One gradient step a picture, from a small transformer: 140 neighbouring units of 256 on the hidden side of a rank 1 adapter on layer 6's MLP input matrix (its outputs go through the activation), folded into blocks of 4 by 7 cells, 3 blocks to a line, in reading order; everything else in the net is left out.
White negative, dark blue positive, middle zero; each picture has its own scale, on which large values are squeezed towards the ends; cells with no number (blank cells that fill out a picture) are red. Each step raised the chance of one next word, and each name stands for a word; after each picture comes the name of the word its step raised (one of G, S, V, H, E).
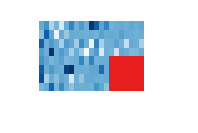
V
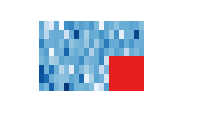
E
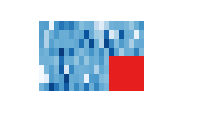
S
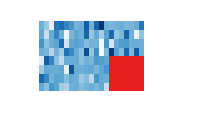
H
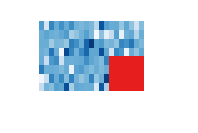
V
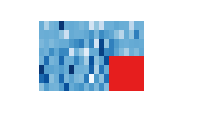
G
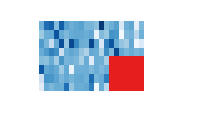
V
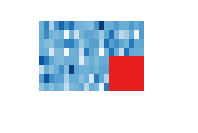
H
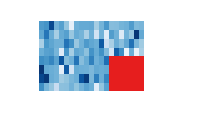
S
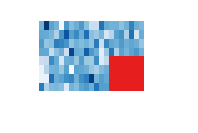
G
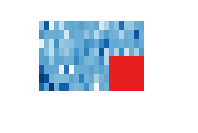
E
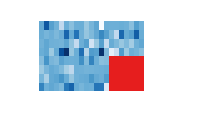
H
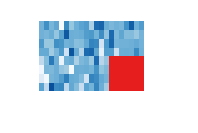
G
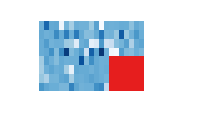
H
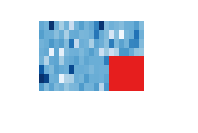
S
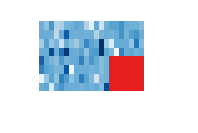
H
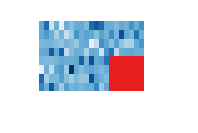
V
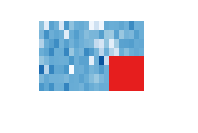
E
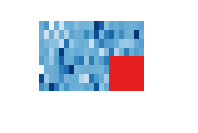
V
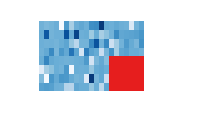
G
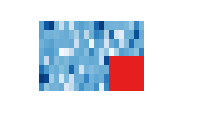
S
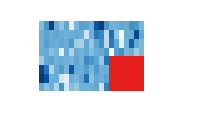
S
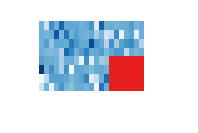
V
